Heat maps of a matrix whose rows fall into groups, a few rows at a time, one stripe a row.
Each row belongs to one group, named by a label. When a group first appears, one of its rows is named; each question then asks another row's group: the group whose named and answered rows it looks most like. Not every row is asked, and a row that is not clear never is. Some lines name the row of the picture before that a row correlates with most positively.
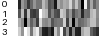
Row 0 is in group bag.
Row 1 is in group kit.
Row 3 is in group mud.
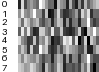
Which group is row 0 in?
kit
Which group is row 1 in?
mud
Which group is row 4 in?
bag
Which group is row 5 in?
bag
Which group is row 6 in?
mud
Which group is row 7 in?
mud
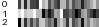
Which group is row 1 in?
mud
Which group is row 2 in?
kit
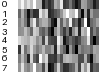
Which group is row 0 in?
mud
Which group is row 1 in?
bag
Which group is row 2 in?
bag
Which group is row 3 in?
mud
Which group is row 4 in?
mud
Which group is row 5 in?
kit
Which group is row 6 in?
bag
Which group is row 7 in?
mud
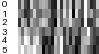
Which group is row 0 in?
bag
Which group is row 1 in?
bag
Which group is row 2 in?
bag
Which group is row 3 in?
mud
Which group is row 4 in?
mud
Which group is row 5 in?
mud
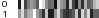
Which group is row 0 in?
kit
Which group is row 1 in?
mud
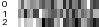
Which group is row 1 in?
kit
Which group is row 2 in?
mud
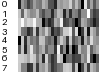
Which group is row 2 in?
mud
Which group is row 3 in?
bag
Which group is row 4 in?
kit
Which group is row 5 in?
kit
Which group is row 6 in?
mud
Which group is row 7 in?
bag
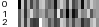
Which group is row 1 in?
kit
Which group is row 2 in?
kit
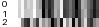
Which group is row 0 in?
mud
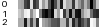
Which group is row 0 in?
bag
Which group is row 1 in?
mud
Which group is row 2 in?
kit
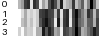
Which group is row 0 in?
bag
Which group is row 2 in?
mud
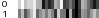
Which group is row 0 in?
mud
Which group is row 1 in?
kit
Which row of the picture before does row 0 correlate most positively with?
3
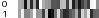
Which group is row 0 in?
kit
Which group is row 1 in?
mud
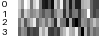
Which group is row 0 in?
mud
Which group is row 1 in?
mud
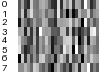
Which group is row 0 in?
bag
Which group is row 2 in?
bag
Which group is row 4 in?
bag
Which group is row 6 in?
kit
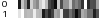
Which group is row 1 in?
mud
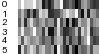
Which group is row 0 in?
mud
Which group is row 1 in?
bag
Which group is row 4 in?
mud
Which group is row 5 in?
kit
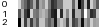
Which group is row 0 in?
bag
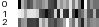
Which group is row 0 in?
bag
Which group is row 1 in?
mud
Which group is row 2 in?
bag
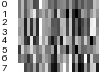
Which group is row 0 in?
kit
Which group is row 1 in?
kit
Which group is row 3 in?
kit
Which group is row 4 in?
bag
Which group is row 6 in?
bag
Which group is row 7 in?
bag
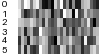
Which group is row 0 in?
mud
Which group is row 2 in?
mud
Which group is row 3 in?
kit
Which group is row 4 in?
bag
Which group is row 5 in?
kit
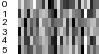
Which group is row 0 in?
mud
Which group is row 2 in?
kit
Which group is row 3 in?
kit
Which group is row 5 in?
bag
